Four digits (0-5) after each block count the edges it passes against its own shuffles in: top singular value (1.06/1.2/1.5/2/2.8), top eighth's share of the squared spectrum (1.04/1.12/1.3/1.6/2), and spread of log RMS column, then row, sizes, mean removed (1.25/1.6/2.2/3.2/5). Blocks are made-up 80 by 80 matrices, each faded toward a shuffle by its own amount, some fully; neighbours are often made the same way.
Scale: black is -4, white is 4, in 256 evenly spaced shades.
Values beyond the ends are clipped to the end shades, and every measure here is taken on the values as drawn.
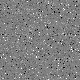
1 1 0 0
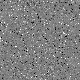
1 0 0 0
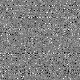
3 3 1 2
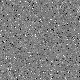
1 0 0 0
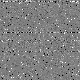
3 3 0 1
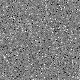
0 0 0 0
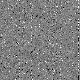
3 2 2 0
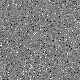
0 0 0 0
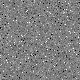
0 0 0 0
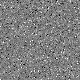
0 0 0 0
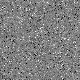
0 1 1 0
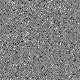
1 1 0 0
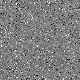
1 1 1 0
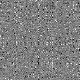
4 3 2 1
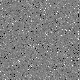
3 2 1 0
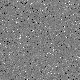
0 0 0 0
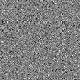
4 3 1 1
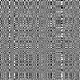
5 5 4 4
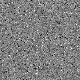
2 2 0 1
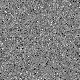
2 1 0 0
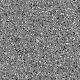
2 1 0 0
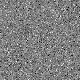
2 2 0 0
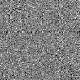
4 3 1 1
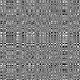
5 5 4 4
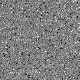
2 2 0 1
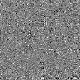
4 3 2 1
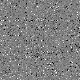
2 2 2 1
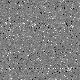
2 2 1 1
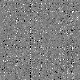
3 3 2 2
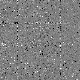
2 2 2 1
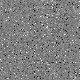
2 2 1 1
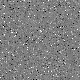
0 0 0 0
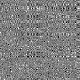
5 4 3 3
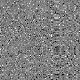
4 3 1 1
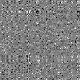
4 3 2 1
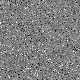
0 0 0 0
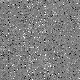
3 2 1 0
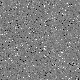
1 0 0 0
